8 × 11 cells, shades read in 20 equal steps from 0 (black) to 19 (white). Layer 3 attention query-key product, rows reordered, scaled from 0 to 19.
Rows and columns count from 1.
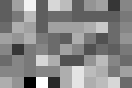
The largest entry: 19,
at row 8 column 4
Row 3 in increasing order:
7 8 8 10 12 12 12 12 13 13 15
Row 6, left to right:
8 10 9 16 13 6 6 11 14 10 8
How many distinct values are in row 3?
6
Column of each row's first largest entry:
3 3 9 3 6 4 7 4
